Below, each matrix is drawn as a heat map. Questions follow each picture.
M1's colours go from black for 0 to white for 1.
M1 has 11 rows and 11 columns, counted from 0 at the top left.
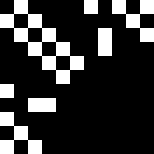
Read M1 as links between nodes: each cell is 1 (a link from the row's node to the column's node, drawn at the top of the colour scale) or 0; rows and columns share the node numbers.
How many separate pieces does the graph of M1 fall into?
1
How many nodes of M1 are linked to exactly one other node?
4
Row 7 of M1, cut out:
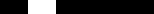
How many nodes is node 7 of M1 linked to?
2
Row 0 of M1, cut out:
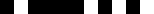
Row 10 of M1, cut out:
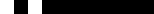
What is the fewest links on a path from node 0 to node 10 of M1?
1
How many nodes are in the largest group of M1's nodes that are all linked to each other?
3
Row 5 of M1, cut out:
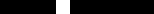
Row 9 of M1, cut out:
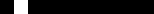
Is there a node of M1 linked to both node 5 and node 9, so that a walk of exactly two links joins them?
no
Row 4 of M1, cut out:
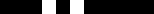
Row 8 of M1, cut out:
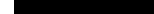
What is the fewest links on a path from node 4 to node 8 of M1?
5
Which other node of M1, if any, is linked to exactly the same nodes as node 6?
node 8
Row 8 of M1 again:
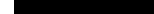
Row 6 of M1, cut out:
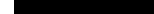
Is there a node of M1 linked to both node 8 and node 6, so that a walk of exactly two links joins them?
yes
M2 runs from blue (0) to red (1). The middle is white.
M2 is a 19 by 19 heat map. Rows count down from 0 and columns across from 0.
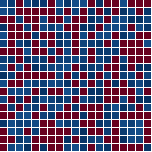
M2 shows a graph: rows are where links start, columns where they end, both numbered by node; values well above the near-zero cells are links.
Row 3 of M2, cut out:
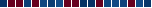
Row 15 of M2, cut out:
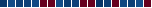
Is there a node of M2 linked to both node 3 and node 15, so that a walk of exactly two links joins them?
no
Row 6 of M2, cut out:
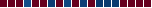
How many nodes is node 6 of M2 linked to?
12
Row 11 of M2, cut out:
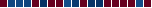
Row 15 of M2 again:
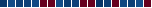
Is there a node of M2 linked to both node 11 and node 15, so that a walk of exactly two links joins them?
yes
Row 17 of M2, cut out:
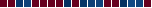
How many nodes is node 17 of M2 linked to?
10
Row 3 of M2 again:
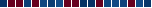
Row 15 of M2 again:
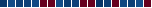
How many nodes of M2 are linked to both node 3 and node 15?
0
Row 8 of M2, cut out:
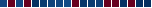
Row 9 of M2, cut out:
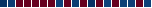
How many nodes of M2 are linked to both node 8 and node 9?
2
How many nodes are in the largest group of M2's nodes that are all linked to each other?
5
